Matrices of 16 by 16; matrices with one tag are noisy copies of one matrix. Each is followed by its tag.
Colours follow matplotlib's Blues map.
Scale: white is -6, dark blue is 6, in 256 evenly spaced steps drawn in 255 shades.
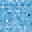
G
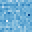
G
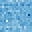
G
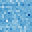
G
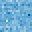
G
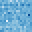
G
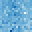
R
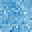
R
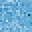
G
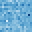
G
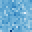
R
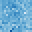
R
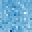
R
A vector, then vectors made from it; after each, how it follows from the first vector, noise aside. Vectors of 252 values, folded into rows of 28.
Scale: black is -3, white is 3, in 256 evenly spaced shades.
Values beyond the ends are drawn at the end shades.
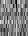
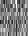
negated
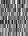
negated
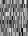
wrapped around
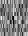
wrapped around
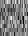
wrapped around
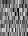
wrapped around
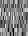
wrapped around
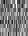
negated
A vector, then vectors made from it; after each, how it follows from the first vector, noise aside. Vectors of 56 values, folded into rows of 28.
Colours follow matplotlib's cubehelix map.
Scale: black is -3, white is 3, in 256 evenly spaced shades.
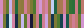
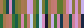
wrapped around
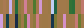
partly zeroed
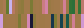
partly zeroed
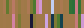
partly zeroed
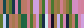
wrapped around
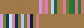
partly zeroed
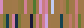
partly zeroed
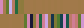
partly zeroed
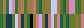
sign-scrambled
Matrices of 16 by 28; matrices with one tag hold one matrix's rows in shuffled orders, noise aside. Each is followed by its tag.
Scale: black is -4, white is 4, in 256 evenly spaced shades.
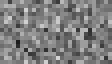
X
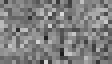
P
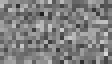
P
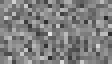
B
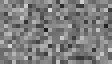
B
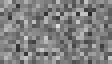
X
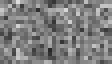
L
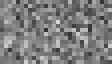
X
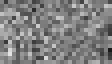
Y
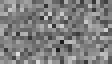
P
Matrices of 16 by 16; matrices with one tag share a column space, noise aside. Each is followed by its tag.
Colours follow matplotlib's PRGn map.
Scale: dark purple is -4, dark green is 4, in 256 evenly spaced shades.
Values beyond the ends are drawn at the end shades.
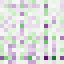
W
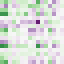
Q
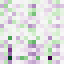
W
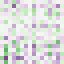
W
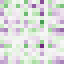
Q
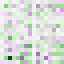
W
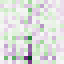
W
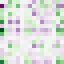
Q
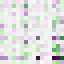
W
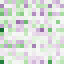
Q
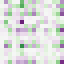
Q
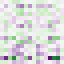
W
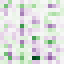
W
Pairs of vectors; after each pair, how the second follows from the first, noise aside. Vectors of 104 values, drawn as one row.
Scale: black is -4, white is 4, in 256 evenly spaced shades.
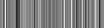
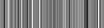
reversed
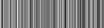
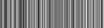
reversed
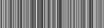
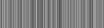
shrunk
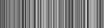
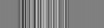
partly zeroed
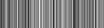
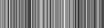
reversed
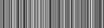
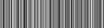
copied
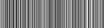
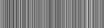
shrunk
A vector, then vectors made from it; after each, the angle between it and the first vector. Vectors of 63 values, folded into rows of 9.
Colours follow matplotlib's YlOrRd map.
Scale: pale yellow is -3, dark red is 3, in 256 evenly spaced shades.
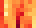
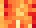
nearly opposite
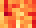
nearly opposite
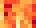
nearly opposite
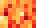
partly opposed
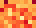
orthogonal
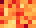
partly aligned
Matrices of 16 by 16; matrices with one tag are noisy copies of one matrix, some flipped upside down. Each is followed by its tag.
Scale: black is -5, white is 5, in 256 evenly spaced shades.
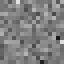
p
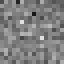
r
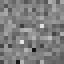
r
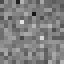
r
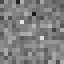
r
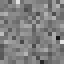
p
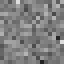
p
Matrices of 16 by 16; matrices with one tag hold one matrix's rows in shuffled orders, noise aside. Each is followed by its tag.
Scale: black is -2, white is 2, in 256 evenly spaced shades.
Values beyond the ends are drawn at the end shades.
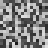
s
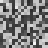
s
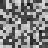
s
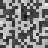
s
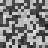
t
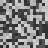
t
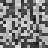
s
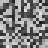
s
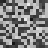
t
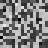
s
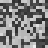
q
